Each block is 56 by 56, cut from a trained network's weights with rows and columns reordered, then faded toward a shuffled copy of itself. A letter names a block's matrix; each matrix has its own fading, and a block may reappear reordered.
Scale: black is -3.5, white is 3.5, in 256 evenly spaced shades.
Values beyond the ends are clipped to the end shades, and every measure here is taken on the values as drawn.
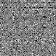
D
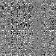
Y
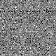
D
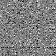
D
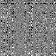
Y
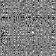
Y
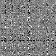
Y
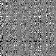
Y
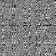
Y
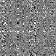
Y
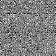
D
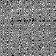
Y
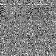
D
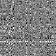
Y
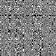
Y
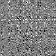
Y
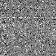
D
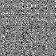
Y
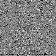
D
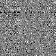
D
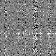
Y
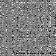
Y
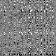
Y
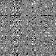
Y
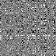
Y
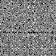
D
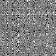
Y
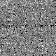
D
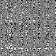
Y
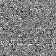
D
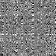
Y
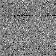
D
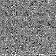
D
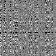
Y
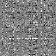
Y
